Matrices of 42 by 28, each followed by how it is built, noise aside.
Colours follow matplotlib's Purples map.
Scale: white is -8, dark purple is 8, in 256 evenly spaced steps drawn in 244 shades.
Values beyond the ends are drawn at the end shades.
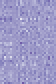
low rank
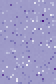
sparse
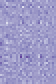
low rank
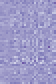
low rank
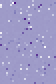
sparse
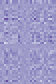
low rank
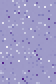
sparse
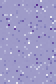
sparse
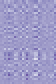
low rank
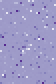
sparse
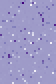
sparse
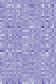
low rank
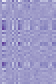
low rank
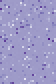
sparse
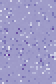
sparse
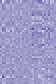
low rank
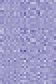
low rank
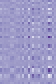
low rank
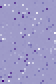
sparse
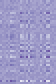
low rank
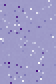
sparse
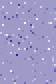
sparse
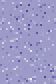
sparse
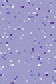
sparse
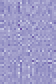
low rank
